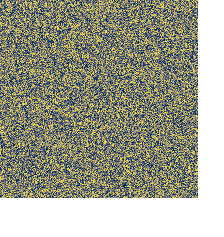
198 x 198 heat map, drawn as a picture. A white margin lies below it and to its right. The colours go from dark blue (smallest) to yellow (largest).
Mirror symmetry: none. Histogram: flat. Grain: fine. Seam: none. Average level on the scale: 50%. Odd rows or columns: none. Slope: none.
